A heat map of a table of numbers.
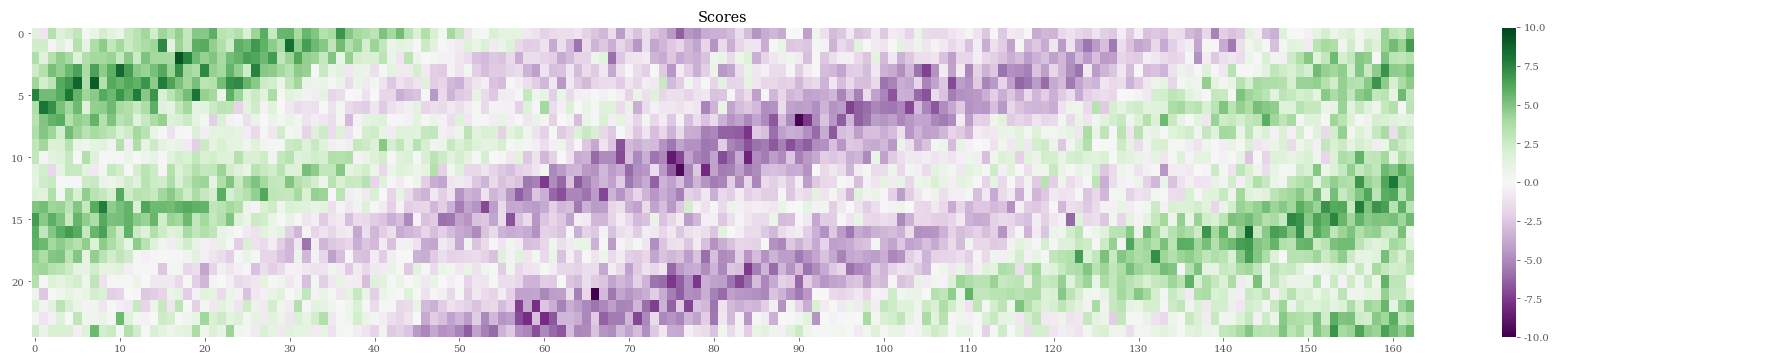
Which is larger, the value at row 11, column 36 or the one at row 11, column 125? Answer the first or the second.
the first
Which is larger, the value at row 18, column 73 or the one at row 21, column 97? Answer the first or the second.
the second
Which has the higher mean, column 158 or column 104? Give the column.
158
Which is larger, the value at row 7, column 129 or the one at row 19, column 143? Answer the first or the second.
the second
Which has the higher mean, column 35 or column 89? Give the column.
35
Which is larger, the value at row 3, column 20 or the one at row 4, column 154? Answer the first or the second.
the first
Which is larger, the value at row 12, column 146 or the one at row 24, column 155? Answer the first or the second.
the second
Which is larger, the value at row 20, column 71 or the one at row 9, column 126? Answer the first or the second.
the second
